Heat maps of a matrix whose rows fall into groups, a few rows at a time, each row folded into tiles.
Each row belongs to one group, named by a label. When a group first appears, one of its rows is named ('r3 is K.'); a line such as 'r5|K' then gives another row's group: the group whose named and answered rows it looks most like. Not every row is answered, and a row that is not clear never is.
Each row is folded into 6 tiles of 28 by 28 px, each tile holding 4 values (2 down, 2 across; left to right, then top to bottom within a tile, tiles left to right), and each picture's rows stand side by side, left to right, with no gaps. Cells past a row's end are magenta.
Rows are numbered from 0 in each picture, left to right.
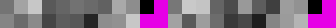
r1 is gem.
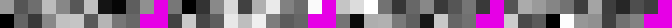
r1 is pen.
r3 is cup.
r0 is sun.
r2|gem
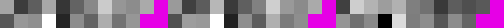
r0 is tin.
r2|cup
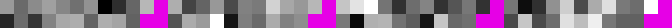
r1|tin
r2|gem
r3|pen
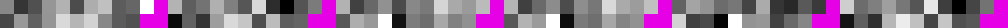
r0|pen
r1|sun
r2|tin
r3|tin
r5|sun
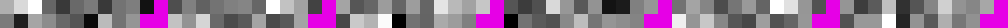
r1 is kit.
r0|gem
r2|tin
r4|kit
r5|tin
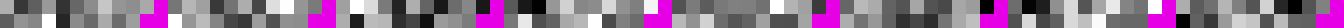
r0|tin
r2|gem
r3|pen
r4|kit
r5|gem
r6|pen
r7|sun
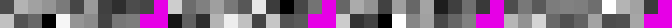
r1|sun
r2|cup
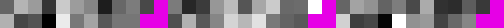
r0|cup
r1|pen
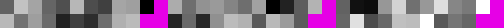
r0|gem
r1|sun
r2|pen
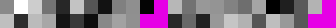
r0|gem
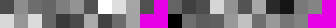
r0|kit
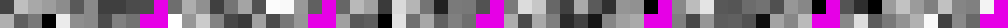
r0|cup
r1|kit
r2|cup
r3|gem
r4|gem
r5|pen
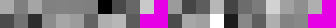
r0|sun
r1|tin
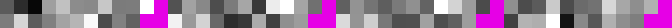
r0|pen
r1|kit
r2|kit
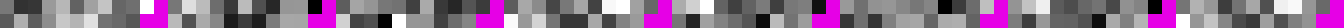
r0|pen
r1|gem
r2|cup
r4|gem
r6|gem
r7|kit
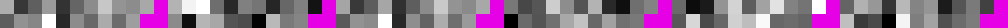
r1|gem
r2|tin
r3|sun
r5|cup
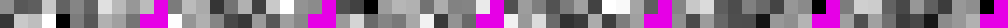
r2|pen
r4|gem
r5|gem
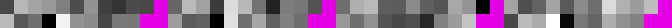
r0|cup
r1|cup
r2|gem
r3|tin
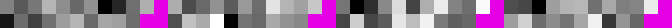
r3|pen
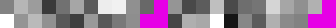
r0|kit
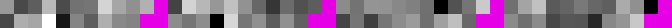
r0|tin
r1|cup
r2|sun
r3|gem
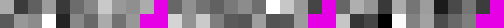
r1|kit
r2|cup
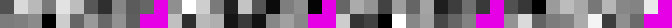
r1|gem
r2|cup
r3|pen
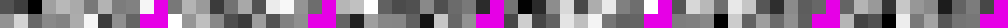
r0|pen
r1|kit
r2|gem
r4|cup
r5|cup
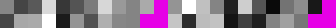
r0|tin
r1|gem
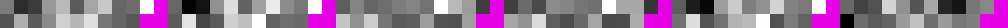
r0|pen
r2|kit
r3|kit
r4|pen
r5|sun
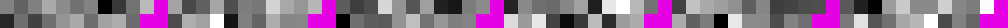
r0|sun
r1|tin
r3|kit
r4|cup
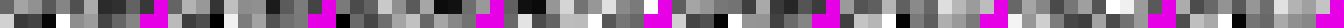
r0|cup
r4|cup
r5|tin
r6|kit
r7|tin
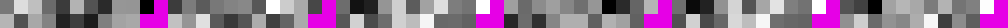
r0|gem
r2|pen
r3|sun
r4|pen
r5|pen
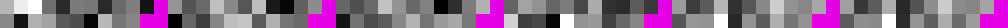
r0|gem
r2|sun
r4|tin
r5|tin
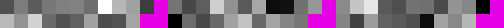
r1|sun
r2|gem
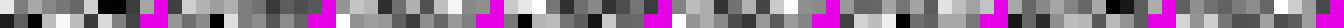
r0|sun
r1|cup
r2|kit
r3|gem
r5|tin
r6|sun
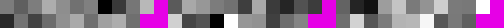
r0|sun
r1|cup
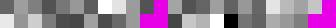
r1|tin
